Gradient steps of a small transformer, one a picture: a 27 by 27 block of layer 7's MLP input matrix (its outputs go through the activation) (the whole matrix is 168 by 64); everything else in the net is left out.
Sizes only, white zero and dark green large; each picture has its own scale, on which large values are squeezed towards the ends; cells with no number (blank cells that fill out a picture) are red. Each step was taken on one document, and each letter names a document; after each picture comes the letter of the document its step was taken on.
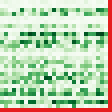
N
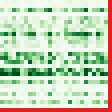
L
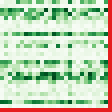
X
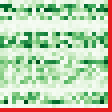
X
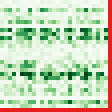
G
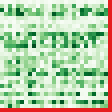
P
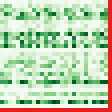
X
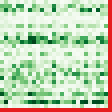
N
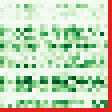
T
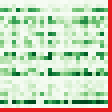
L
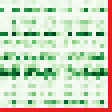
L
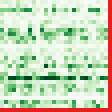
G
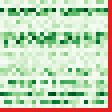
N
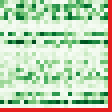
X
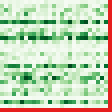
G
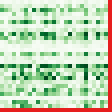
G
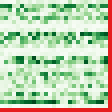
X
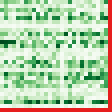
X
